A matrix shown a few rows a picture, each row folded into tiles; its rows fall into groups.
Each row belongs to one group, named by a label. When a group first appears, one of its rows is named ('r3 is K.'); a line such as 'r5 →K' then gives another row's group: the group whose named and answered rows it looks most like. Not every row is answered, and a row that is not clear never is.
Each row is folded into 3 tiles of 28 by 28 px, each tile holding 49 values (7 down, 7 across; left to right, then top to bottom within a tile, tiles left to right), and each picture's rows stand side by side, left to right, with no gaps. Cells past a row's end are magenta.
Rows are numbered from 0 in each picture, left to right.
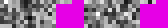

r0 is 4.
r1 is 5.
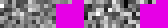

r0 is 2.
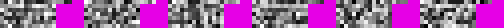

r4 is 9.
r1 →5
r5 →9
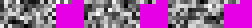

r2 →9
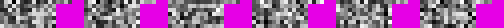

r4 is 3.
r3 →4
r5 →4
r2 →9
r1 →4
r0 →4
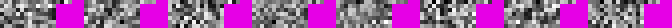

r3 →9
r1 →9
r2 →3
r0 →9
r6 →9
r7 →3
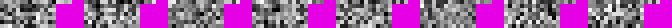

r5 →2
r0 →4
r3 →4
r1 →3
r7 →3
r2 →5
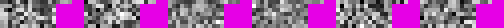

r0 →3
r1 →4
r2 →2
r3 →2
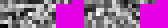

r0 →9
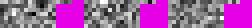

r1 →5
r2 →3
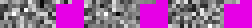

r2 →4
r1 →2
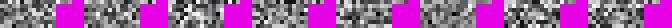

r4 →9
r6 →9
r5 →5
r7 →9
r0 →4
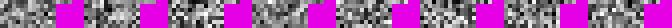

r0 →2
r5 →3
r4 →5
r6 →3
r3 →5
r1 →4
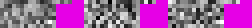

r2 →5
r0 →2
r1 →3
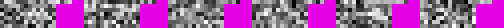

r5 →3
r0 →4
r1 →9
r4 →4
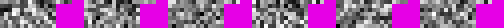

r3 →3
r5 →5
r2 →5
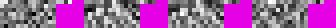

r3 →5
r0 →5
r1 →2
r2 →2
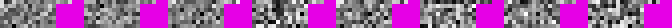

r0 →5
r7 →3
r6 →2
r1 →3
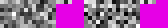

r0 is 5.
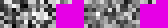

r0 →4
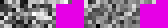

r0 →4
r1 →5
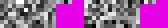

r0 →5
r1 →3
